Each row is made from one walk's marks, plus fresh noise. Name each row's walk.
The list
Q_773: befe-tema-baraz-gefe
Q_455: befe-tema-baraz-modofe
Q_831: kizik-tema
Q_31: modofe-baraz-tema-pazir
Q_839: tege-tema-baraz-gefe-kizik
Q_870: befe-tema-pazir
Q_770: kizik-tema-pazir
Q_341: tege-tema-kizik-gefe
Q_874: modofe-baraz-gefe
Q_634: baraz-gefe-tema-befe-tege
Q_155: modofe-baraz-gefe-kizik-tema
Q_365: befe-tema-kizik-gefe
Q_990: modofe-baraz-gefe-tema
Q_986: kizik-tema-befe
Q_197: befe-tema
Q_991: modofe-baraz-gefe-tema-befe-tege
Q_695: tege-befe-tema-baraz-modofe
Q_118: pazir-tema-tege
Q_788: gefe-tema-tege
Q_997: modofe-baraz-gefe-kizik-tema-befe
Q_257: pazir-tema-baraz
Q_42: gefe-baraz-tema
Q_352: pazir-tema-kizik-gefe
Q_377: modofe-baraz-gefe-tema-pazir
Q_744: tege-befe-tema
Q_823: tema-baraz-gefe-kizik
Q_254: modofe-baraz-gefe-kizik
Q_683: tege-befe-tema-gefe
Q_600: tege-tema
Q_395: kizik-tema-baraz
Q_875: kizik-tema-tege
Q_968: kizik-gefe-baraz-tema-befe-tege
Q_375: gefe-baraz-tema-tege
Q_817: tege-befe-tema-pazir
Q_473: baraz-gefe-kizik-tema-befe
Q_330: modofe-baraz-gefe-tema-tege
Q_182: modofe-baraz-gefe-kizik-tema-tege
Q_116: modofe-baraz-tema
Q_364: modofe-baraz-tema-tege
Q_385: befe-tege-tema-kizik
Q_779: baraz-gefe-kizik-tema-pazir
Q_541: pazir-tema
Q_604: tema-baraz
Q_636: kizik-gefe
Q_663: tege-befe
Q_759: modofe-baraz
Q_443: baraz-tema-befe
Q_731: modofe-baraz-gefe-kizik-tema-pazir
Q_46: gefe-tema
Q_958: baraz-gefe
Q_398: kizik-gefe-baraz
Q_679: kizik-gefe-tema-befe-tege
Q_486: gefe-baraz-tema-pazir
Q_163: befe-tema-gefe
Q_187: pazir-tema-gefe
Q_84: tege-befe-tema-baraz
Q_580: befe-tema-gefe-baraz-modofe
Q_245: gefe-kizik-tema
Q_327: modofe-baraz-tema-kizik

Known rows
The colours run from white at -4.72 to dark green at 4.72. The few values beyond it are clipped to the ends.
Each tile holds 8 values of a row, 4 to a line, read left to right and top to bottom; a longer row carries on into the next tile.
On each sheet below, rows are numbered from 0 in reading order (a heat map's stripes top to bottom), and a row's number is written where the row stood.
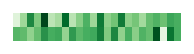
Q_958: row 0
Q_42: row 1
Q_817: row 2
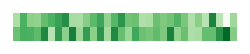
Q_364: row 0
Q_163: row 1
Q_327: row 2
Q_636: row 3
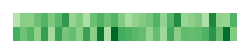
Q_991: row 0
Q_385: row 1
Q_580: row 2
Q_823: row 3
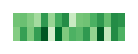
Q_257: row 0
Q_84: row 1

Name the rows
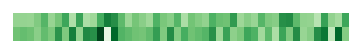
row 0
Q_997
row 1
Q_600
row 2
Q_182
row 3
Q_330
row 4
Q_455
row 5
Q_187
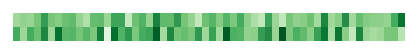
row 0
Q_679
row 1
Q_870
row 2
Q_375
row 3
Q_986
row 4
Q_352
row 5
Q_486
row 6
Q_759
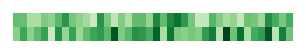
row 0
Q_31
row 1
Q_245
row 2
Q_604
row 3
Q_770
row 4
Q_788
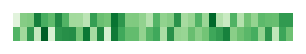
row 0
Q_663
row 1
Q_197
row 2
Q_377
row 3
Q_398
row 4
Q_695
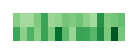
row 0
Q_365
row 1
Q_395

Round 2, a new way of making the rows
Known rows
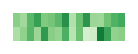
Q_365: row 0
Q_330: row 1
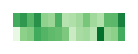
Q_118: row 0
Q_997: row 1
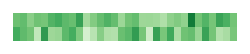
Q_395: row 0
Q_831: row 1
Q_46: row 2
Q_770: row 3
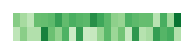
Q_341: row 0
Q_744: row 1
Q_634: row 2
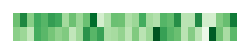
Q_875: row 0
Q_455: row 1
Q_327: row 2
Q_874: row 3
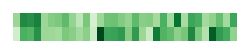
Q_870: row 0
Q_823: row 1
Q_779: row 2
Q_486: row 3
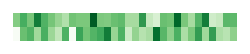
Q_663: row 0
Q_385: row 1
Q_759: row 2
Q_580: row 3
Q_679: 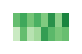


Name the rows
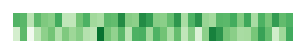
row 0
Q_600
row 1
Q_731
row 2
Q_163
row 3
Q_364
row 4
Q_986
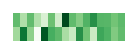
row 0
Q_958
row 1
Q_84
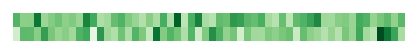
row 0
Q_695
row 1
Q_773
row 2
Q_473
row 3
Q_31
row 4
Q_541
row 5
Q_197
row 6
Q_375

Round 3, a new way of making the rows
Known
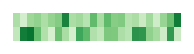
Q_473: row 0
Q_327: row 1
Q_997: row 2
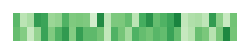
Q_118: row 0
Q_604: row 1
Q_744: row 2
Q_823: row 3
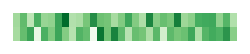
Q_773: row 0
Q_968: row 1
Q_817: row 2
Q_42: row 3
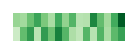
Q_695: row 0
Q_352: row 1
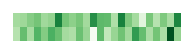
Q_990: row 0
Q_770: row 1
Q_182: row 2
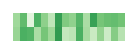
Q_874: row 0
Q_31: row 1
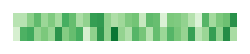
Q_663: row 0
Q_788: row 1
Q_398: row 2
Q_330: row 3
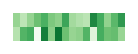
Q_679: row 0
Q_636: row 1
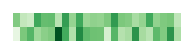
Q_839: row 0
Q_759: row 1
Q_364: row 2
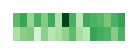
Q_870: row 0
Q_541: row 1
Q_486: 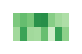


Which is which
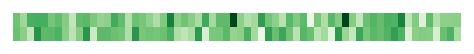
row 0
Q_46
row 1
Q_455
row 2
Q_116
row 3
Q_365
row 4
Q_875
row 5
Q_731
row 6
Q_600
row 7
Q_254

